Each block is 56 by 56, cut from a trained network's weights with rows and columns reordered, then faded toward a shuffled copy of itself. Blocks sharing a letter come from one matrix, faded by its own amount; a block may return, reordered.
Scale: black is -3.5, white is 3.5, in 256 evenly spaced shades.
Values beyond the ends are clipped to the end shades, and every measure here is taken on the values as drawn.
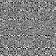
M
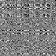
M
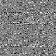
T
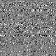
T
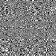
T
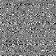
M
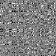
T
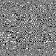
M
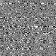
M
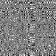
T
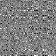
T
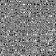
T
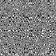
T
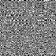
M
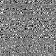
M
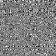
M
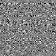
M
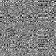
M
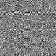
M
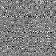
T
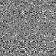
T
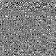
T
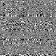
T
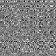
M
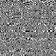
T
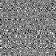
T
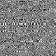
T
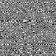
M
